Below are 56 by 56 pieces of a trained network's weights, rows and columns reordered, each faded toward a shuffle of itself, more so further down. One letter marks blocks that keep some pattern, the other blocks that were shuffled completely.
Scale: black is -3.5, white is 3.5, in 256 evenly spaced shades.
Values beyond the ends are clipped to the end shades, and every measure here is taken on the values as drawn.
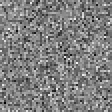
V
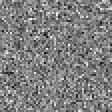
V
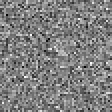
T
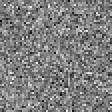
V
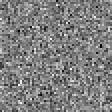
T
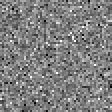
V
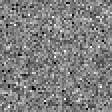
V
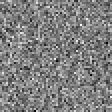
V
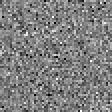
T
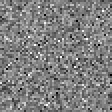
V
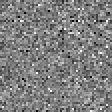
T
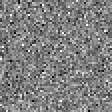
V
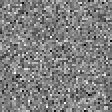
V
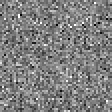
T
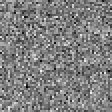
V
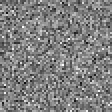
V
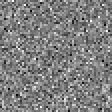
V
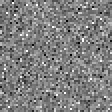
V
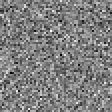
V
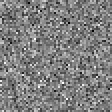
T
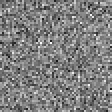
V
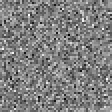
V
